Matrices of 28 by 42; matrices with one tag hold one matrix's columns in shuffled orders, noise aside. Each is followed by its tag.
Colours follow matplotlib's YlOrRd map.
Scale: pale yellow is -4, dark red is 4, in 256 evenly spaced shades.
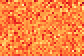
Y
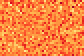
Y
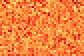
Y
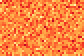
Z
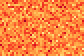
Z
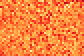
Y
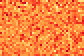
Y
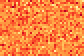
Y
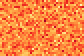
Z
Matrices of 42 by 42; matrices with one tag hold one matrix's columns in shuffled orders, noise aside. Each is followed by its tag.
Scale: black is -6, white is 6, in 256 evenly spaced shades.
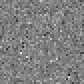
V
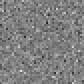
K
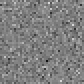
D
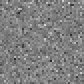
D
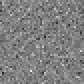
K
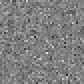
V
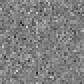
K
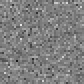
D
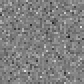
K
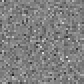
V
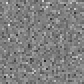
D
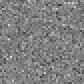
D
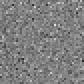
D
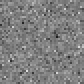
K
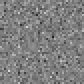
K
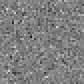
K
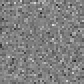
D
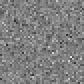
V
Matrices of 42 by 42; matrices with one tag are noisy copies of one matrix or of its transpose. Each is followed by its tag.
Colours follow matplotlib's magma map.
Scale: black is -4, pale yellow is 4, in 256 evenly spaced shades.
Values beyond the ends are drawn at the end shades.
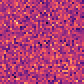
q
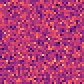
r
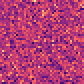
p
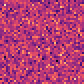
r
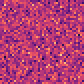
r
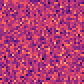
r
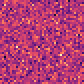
r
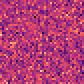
p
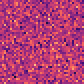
q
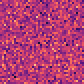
q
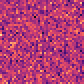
p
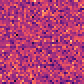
p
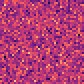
r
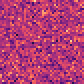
p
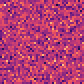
r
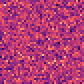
r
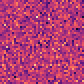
q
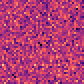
q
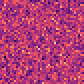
r
